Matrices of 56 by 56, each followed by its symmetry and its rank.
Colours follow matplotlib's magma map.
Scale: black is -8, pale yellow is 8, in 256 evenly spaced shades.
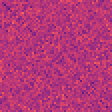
symmetric, full rank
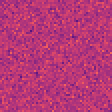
symmetric, full rank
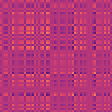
symmetric, rank one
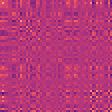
symmetric, rank three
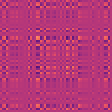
symmetric, rank one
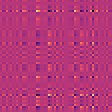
neither, rank one
